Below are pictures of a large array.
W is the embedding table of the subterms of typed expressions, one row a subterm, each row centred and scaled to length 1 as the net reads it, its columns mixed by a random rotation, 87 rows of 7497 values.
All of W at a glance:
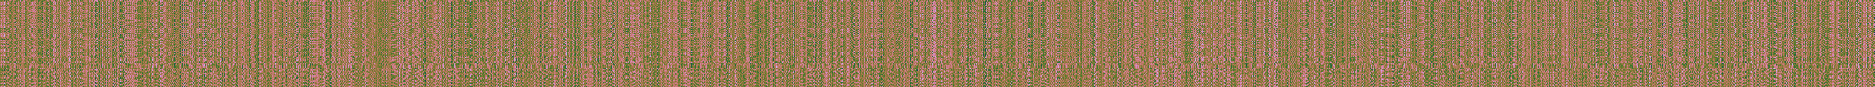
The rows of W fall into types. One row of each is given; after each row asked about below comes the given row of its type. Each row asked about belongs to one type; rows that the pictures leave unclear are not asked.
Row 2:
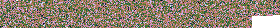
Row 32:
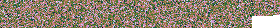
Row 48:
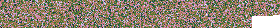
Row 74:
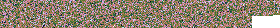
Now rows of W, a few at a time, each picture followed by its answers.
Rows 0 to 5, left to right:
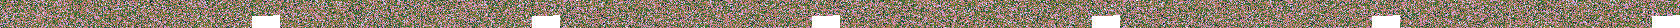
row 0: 48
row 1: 48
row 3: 32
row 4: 2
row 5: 2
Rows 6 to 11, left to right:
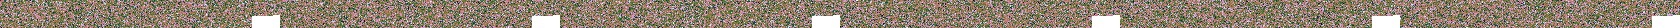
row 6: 48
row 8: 32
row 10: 32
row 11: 2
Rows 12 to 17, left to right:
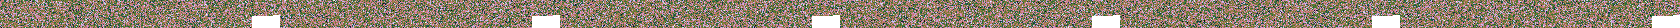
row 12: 48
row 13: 2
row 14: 74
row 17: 32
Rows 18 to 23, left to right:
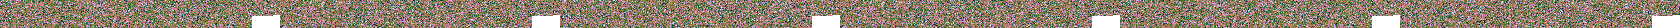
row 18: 32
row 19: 2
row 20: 2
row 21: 2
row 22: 32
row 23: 74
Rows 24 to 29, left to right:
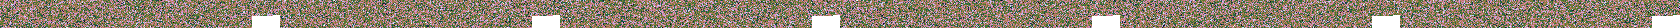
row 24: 2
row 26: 32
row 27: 2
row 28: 74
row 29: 2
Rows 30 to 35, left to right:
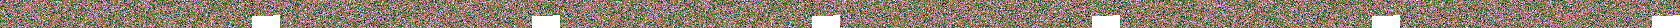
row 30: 32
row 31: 74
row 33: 2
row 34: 32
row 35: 2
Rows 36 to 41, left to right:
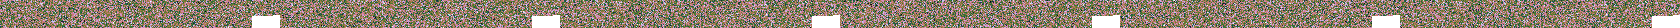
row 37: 74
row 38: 48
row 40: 2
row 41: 48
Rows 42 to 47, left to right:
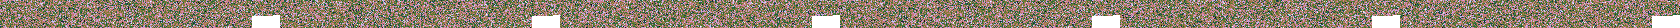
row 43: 48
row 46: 74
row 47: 74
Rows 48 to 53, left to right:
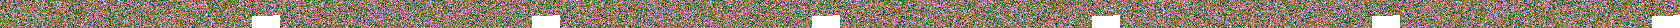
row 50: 2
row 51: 32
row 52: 2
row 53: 32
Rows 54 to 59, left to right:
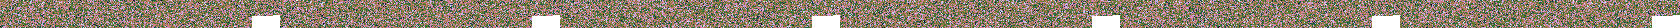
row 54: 2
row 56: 32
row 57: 74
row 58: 48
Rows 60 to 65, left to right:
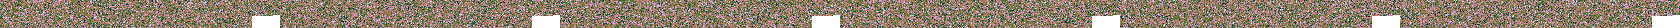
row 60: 48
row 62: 32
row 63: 2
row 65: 2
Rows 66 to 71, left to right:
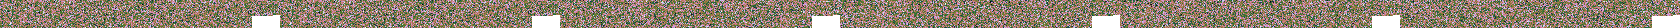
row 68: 74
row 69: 48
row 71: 32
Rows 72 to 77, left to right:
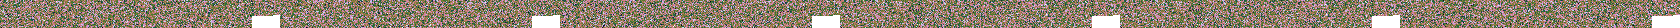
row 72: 32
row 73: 48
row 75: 48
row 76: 48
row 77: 32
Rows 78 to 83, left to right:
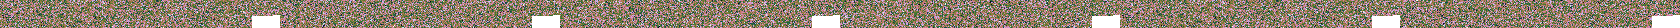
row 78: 74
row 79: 74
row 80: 48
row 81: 48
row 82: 74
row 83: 2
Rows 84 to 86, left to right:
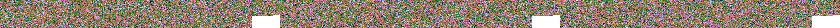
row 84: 48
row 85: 74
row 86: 2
